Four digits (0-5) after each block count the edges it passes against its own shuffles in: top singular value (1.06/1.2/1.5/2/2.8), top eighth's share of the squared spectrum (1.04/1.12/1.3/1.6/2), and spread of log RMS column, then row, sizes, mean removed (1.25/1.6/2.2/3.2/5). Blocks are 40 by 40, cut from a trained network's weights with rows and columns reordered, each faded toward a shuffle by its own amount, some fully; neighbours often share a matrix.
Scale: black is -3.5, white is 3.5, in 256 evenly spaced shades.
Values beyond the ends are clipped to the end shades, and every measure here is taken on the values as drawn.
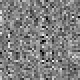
3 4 2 1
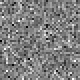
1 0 0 0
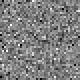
0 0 0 0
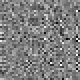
3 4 2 2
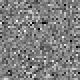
1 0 0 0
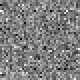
2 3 0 1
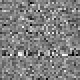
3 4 0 2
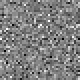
2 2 0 0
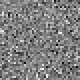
0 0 0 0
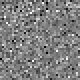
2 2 0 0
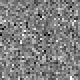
1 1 0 0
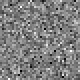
0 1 0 0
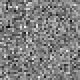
1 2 0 0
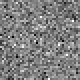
0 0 0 0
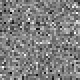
2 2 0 1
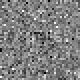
2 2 0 1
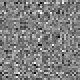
3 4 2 2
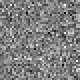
2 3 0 1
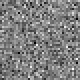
2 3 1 0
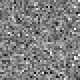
0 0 0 0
